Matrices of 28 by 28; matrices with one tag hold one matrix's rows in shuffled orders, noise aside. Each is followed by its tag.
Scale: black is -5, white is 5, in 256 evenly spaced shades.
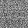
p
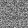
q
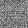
p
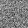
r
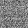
p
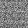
p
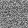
q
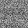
p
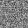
r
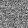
r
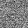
r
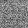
p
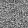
r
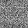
p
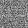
p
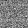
q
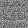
p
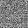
q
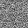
r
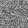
r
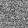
r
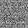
p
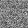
q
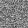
r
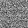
q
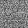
p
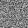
r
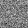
q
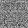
p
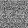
p
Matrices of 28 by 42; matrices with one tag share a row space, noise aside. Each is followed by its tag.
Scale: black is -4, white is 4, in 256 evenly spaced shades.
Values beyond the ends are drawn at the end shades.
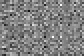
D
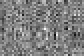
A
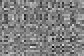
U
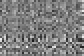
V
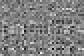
U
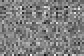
A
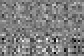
A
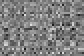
U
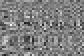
D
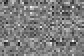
U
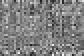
U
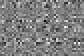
A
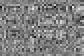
V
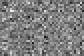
D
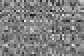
U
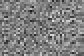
U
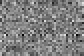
V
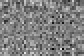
U
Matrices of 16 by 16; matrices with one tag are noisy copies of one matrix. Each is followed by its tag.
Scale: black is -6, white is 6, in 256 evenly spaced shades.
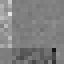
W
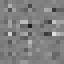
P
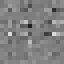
P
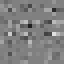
P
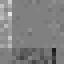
W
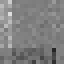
W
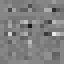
P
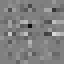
P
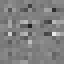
P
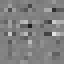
P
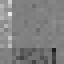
W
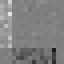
W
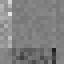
W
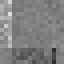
W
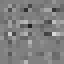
P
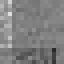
W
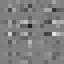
P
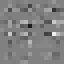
P
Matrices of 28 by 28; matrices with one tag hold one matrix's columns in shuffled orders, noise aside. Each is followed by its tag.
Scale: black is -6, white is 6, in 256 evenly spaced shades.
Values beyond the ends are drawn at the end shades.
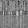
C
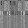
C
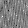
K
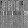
C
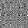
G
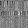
C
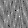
K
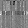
C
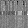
C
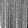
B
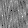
K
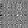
G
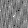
K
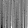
B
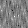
K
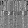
C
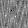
K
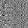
G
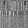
C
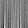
B
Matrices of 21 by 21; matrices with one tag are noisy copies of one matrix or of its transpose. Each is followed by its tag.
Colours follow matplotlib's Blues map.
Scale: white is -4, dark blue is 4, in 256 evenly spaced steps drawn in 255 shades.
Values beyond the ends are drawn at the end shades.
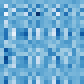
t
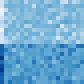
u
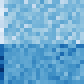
u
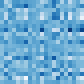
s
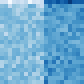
u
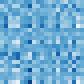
s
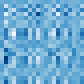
t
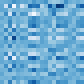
t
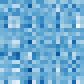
s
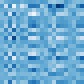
t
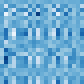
t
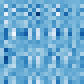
t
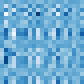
t
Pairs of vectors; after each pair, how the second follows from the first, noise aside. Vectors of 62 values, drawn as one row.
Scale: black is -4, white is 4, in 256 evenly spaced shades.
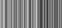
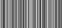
sign-scrambled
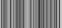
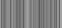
shrunk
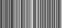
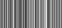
wrapped around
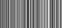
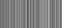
shrunk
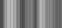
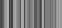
sign-scrambled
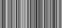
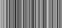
wrapped around
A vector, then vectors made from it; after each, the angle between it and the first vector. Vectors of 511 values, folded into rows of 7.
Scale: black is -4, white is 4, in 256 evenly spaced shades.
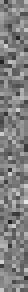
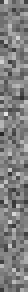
nearly opposite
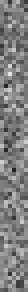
orthogonal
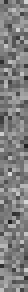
nearly parallel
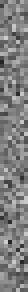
partly aligned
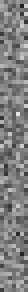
orthogonal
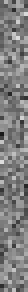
partly opposed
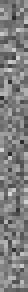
partly aligned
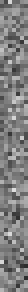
partly aligned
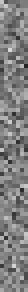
partly aligned
